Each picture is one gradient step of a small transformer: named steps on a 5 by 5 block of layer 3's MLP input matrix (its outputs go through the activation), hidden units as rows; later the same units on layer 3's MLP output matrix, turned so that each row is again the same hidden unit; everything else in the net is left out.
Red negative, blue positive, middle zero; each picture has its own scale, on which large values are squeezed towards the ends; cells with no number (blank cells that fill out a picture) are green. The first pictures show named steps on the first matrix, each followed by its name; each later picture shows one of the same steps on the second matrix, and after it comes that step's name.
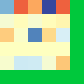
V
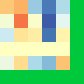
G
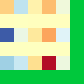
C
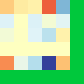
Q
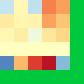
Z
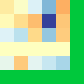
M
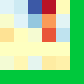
G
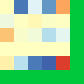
Q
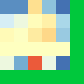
Z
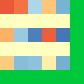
C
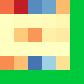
Q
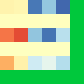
C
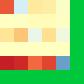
Q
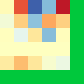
V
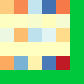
Q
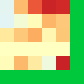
M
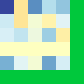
M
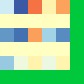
C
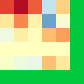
G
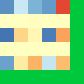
C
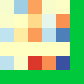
Z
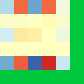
Q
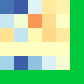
Z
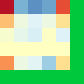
M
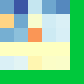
G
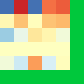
V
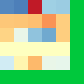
V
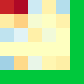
V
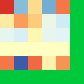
Z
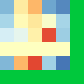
Z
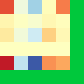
Q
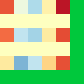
C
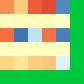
C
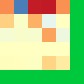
V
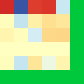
V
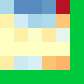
V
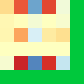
Q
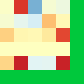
Z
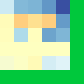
G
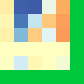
G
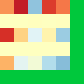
C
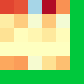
M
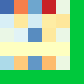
M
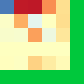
V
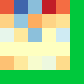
V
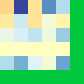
M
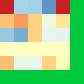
V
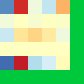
Q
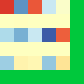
C
